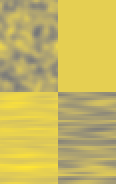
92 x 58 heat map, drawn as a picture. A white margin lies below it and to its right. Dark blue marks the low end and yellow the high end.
The table splits into 2 rows of 2 panels. Panel 1,1: high, blotchy. Panel 1,2: very high, flat. Panel 2,1: very high, streaked across, faint in contrast. Panel 2,2: high, streaked across.
